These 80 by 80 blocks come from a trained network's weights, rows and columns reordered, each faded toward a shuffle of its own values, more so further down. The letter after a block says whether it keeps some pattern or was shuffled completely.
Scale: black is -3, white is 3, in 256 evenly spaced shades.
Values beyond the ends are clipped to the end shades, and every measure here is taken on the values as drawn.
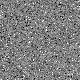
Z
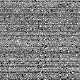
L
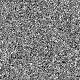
Z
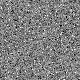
Z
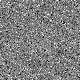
Z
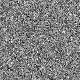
Z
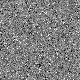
Z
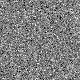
Z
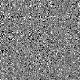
L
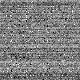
L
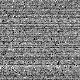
L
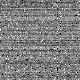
L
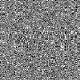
L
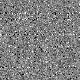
L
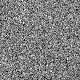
Z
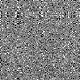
L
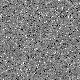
Z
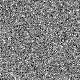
Z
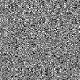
L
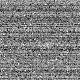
L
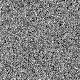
Z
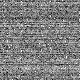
L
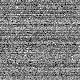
L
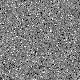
Z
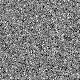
Z
